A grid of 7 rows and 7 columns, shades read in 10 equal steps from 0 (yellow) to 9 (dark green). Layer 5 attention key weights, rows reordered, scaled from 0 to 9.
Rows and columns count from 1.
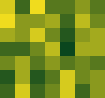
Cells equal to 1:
5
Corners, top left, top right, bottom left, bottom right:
1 6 7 4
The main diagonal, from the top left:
1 4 1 2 6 5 4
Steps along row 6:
down up down down up down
